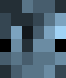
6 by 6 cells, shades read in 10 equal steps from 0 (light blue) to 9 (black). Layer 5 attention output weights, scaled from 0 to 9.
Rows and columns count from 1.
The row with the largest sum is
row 1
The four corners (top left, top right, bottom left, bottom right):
7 7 7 6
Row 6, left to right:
7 5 4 4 3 6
